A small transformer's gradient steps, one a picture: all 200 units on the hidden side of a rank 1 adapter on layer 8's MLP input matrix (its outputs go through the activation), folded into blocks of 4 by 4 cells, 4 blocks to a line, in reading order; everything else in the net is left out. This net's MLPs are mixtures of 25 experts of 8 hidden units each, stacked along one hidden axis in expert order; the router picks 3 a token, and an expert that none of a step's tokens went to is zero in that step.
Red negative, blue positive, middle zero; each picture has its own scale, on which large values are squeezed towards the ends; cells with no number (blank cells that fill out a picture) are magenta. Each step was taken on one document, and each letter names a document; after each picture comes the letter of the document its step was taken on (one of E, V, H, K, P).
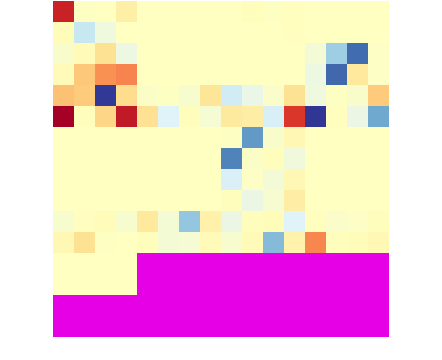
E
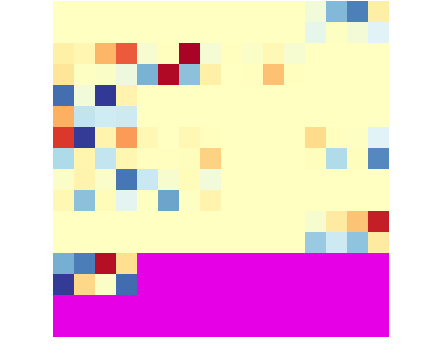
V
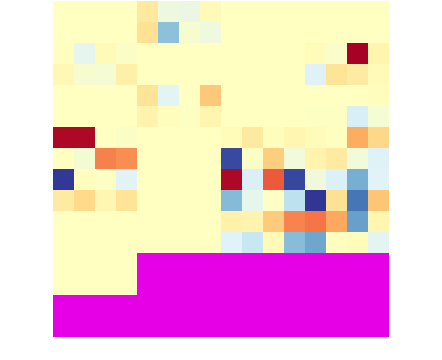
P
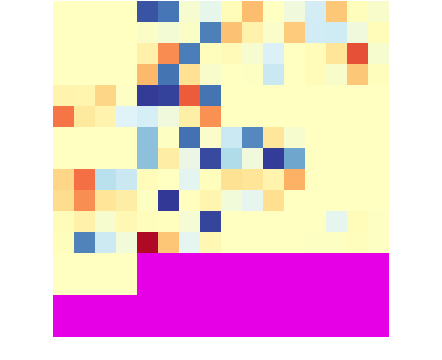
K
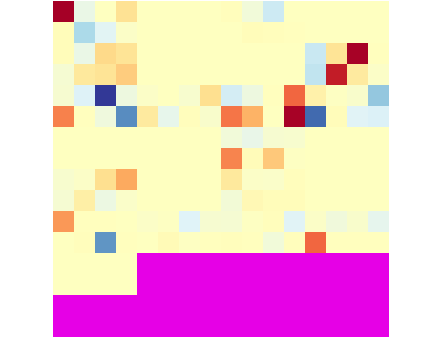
E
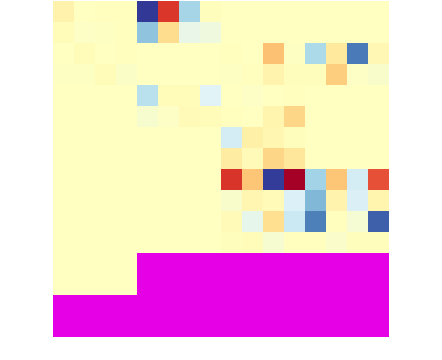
P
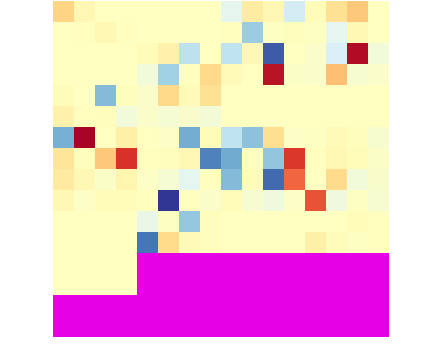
K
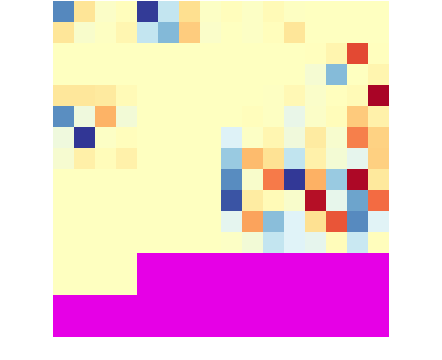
P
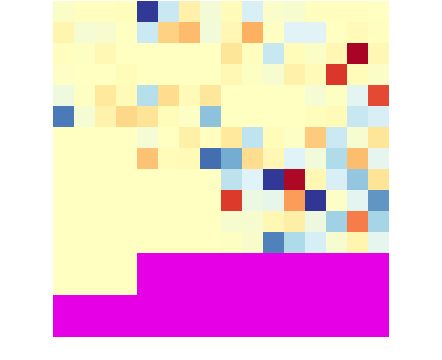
P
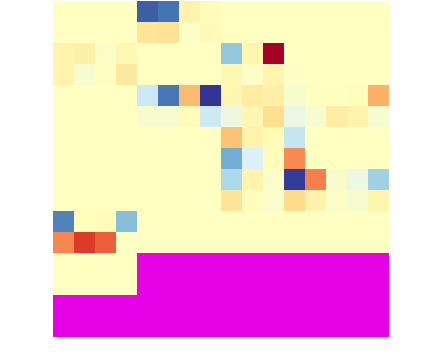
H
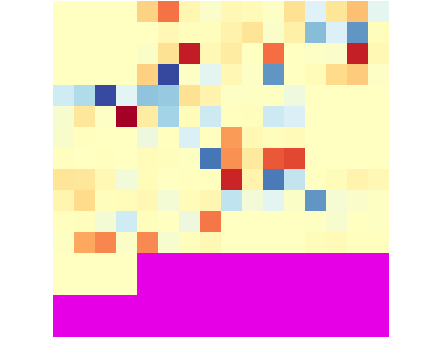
K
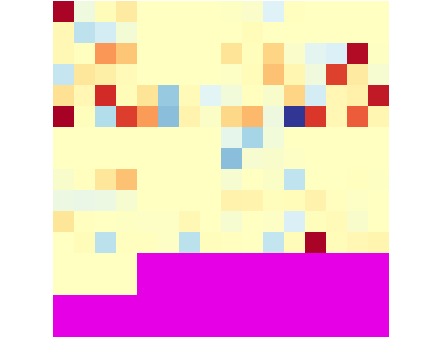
E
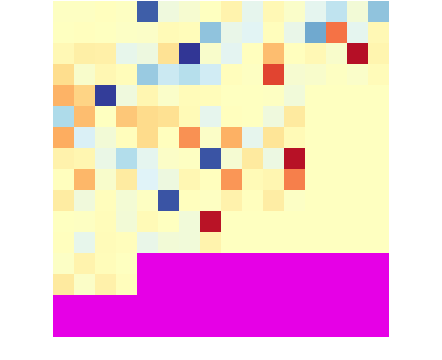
K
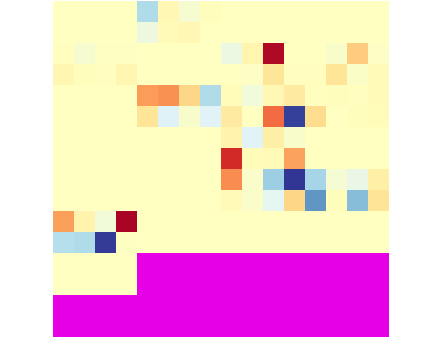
H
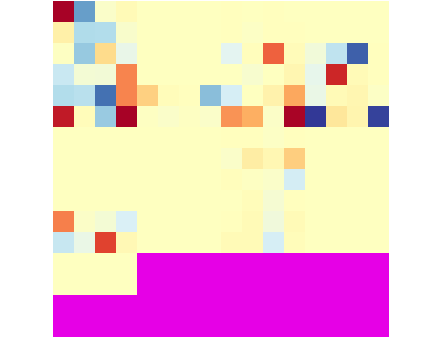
E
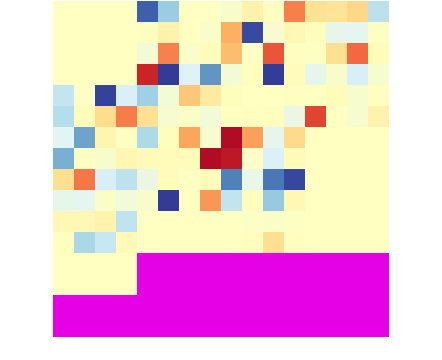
K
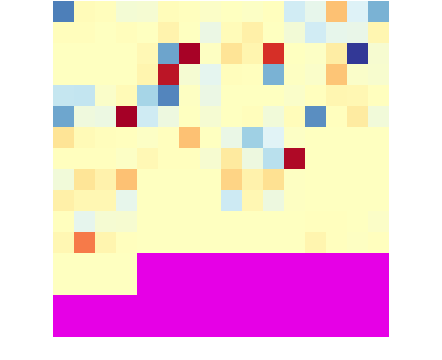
K
